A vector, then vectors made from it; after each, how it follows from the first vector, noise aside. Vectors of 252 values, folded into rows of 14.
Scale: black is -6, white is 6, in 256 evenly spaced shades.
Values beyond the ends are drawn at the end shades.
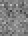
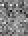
scaled up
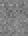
shrunk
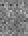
negated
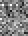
scaled up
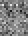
scaled up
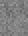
shrunk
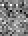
scaled up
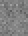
shrunk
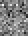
scaled up
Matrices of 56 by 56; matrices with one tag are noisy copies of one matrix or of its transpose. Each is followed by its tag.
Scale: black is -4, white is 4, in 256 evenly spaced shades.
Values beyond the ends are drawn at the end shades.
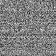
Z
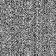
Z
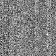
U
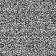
Z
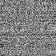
Z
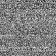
U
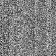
U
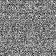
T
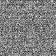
T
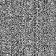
Z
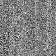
U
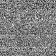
U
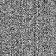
Z
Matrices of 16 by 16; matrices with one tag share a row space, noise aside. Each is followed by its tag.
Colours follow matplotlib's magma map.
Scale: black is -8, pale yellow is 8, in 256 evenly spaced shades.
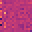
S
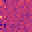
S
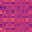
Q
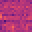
Q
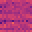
Q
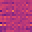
Q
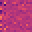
S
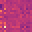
S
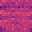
Q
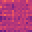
Q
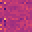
S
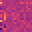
S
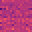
Q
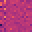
S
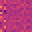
S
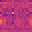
Q
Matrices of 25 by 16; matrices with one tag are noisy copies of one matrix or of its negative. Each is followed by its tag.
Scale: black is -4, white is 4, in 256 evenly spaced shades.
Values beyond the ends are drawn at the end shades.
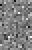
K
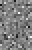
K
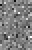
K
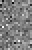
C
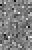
K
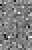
K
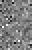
C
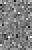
K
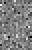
K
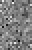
C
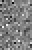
C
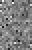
C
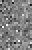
C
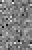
C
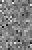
C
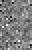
C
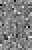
K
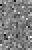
K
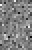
K
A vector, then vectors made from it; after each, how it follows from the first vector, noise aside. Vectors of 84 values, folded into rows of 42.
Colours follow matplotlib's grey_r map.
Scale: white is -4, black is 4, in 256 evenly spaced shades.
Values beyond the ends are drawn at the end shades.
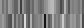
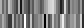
scaled up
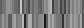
sign-scrambled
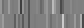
partly zeroed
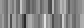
sign-scrambled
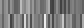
sign-scrambled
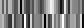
scaled up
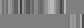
partly zeroed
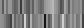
copied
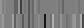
partly zeroed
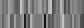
sign-scrambled
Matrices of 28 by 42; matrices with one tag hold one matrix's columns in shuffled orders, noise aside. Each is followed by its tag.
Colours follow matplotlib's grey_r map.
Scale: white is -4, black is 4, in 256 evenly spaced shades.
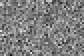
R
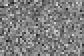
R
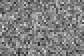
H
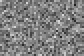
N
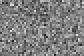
R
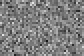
R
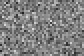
H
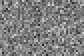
R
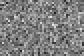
H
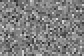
N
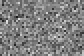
N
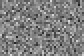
N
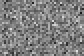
H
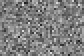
R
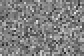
N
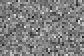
N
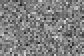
N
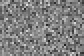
R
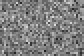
H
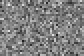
R
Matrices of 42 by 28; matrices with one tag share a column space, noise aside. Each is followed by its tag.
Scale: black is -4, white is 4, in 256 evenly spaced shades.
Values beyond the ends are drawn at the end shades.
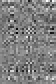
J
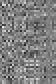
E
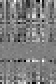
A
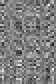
E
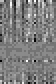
A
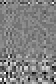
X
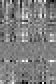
A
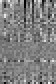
A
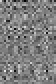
J
